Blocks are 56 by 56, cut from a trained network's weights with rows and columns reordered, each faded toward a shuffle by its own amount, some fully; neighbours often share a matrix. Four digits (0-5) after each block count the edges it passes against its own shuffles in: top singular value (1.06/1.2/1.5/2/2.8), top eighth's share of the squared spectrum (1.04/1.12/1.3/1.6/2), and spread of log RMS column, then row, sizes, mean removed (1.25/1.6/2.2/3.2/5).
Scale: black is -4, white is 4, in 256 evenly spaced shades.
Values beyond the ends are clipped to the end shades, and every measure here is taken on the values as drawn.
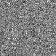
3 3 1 1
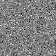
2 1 0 0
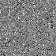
2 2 0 0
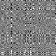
4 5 2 3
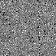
2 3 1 0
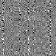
3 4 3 1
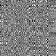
3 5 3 2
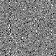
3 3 1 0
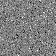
0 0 0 0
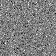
0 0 0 0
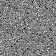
0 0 0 0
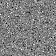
0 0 0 0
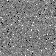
0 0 0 0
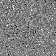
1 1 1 0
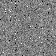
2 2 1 0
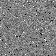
0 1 0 0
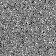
0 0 0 0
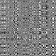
4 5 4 3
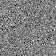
2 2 0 0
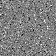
1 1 0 0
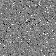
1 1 0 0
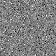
2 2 0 1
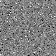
1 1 0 0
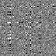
4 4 2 2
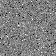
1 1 0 0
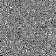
3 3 2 1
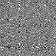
3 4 2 2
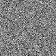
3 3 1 0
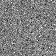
1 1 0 0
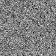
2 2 0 0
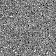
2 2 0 0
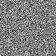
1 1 0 0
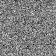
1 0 0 0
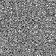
3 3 0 1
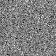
2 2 0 0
